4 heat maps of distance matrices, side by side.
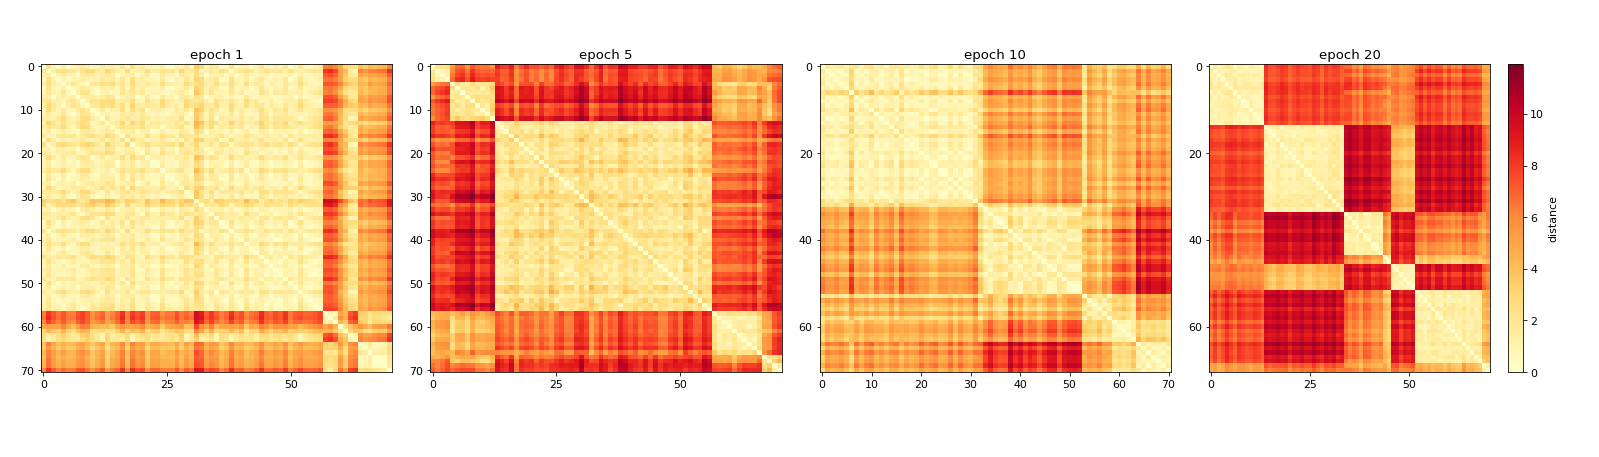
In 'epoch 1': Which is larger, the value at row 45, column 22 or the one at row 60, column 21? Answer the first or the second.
the second
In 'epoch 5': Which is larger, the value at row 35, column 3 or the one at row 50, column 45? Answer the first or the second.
the first
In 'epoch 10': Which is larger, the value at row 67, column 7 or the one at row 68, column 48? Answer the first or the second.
the second
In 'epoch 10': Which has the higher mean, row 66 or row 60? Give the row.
66
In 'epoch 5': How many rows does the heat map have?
71
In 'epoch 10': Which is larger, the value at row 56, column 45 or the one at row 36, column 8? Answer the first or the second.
the second
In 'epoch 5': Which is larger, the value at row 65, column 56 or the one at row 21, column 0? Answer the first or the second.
the first
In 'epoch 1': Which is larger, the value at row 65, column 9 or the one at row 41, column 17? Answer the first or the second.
the first
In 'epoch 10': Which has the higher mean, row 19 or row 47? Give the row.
47
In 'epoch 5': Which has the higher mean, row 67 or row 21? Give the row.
67
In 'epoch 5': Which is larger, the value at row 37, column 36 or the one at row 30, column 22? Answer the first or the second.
the second
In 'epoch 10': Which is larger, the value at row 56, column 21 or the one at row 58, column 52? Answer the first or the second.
the second
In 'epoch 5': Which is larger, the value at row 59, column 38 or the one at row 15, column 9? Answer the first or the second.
the first
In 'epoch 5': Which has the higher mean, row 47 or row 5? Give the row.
5
